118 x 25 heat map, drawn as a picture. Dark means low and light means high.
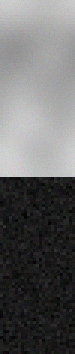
It is made of 2 by 1 panels. Panel 1,1: high, smooth. Panel 2,1: very low, fine-grained, faint in contrast.
